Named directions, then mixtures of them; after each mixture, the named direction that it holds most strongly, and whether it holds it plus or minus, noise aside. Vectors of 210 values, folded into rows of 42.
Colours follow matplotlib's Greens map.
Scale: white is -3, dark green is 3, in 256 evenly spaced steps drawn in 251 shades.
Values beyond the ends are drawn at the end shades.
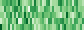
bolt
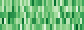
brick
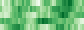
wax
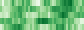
wax, plus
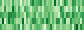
brick, plus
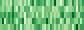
brick, plus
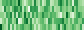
bolt, plus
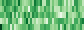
bolt, plus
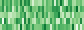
brick, minus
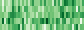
brick, plus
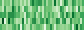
brick, plus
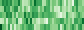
bolt, plus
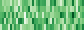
bolt, minus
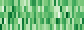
brick, plus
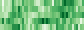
wax, plus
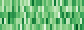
brick, plus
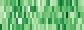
bolt, plus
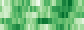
wax, plus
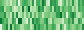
bolt, minus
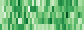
bolt, plus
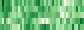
wax, minus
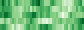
wax, minus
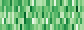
brick, minus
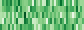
bolt, plus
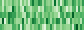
brick, plus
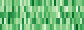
brick, plus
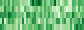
brick, plus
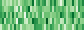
bolt, minus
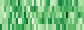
bolt, plus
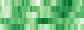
wax, plus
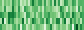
brick, plus
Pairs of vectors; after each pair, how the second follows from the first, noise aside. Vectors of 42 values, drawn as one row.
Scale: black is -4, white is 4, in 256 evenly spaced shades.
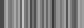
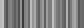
negated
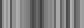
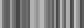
negated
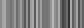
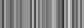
sign-scrambled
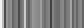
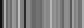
negated
